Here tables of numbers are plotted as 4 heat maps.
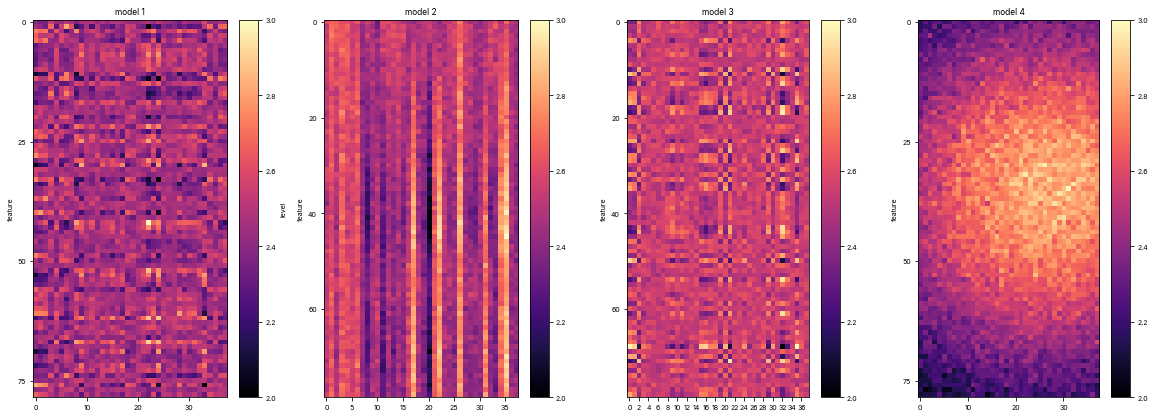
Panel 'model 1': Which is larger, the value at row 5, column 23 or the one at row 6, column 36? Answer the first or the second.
the first
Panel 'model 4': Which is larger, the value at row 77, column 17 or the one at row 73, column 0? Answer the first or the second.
the first
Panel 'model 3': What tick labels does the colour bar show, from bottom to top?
2.0, 2.2, 2.4, 2.6, 2.8, 3.0
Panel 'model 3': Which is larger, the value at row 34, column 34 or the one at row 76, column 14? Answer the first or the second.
the second
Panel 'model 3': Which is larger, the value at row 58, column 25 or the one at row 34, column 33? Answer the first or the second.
the first
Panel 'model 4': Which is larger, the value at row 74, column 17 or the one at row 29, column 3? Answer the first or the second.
the second
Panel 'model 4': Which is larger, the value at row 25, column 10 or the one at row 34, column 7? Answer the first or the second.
the first
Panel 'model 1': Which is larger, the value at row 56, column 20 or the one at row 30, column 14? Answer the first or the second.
the second
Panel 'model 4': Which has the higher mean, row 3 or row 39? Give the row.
39
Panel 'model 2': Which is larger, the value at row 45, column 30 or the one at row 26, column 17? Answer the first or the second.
the second
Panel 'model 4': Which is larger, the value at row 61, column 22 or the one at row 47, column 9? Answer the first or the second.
the second
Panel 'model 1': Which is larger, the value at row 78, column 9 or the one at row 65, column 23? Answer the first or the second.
the second
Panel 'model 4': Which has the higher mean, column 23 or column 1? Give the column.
23
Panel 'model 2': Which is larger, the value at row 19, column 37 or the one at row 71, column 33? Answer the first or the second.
the first
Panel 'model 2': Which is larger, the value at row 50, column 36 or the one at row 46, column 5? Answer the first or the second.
the second
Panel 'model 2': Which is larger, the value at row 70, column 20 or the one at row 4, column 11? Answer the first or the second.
the second
